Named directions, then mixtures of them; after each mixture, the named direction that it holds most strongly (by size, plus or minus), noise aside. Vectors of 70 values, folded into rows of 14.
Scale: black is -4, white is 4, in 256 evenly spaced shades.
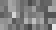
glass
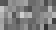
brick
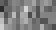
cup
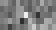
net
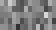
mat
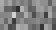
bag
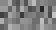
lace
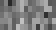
mat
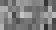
brick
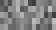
lace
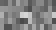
brick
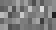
lace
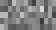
lace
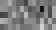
lace
